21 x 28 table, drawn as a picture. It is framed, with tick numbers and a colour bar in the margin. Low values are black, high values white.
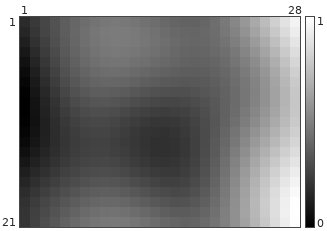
The field climbs toward the right. The ninth with the lowest average is the middle left. No lone cell stands out from its neighbours. The top middle is the smoothest part. There are no regular stripes.
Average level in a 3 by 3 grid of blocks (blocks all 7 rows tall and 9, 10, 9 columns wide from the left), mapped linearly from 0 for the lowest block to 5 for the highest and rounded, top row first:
1 2 4
0 1 4
1 1 5
